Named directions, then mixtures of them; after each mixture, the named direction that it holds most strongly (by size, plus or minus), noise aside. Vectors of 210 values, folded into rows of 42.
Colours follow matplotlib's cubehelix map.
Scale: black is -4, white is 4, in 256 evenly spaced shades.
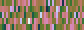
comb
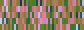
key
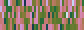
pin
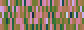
pin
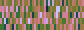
comb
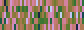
key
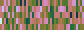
key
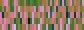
comb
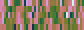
pin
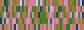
key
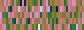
key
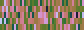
key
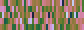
pin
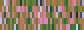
key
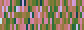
key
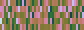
key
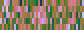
key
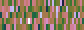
comb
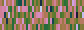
key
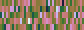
comb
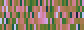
key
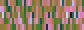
pin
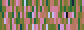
pin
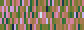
comb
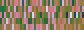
comb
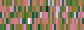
comb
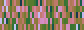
key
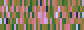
key
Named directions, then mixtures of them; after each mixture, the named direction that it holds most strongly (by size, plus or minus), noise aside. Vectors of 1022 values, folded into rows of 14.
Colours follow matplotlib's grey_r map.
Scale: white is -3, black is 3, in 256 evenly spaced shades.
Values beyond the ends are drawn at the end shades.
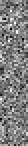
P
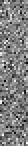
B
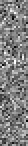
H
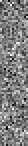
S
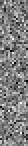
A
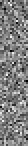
A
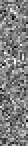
H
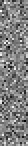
B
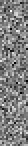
A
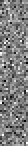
B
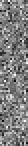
B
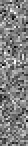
H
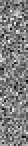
P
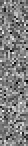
A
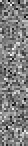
S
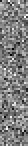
S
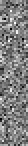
P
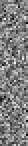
H
